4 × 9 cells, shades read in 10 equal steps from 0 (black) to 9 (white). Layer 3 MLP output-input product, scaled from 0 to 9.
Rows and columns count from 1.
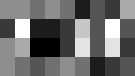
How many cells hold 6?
2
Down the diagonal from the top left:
5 9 0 4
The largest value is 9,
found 2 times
